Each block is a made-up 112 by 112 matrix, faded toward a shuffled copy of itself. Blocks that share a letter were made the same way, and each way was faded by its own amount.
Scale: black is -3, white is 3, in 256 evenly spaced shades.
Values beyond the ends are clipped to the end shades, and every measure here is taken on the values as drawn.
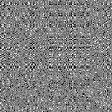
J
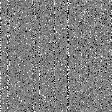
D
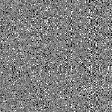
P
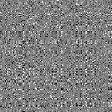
J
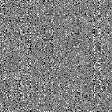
P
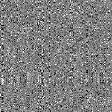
P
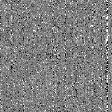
P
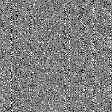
P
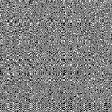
J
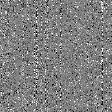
D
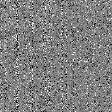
D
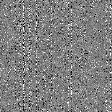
D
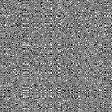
J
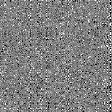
P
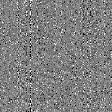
P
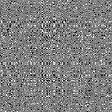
J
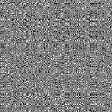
J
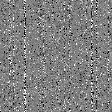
D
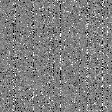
D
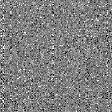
P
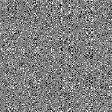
P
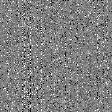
D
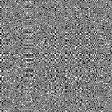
J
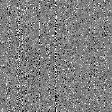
D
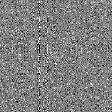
P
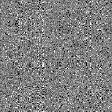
P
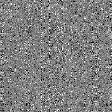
P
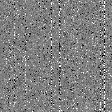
D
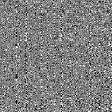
P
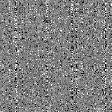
P
